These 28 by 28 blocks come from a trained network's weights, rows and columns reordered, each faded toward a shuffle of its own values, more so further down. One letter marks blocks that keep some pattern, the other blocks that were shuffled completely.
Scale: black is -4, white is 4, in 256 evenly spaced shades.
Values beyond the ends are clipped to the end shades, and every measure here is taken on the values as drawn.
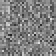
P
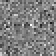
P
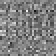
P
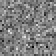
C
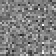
P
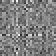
P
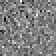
C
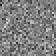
C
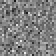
C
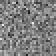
C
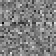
P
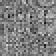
P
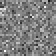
C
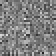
P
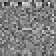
P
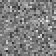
C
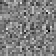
P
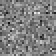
P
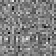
P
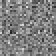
P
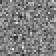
C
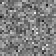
C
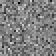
C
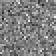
C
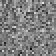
P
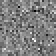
C
